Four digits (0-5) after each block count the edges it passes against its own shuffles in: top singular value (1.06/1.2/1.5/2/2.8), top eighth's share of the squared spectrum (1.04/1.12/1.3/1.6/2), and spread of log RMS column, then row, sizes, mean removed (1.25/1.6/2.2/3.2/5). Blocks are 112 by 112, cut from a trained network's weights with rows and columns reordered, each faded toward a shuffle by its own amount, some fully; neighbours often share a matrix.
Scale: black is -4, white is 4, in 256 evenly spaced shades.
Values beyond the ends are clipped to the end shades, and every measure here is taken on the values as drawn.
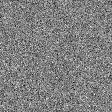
0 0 0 0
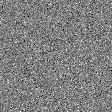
0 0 0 0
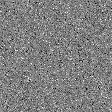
0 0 0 0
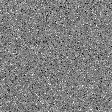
0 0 0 0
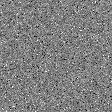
0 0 0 0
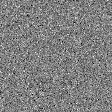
1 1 0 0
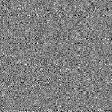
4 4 2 3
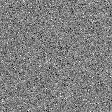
1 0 0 0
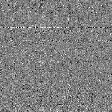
3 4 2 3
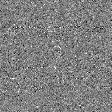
2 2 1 2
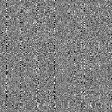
4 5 3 2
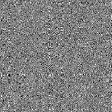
3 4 3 2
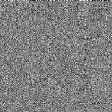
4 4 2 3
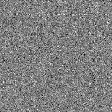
2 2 1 1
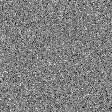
1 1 0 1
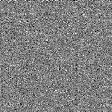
3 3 0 2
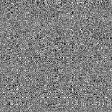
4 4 2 3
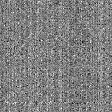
4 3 1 2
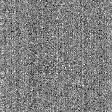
3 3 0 2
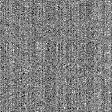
4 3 1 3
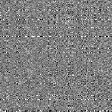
4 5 3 3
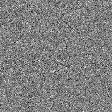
3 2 0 1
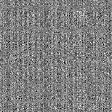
4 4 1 3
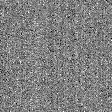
2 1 0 0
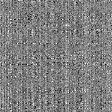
4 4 1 3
